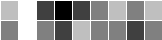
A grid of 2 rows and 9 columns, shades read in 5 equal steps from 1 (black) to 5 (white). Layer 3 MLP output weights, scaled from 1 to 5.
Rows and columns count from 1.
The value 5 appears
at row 1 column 2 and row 2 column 2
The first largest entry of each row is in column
2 2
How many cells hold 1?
1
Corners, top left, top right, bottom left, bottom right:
4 4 3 3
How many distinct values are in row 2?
4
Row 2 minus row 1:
-1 0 1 1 2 0 -1 -1 -1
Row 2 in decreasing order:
5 4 3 3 3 3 3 2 2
